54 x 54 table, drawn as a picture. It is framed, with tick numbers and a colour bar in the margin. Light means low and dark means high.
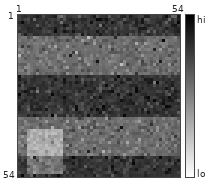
Overall the values sit about 70% of the way up the scale. Horizontal stripes repeat 2 times down the table. In the bottom left lies a patch that is lower than the rest. The ninth with the lowest average is the bottom left.
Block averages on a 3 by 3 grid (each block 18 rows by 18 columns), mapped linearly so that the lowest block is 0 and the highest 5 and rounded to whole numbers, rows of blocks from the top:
333 | 555 | 033
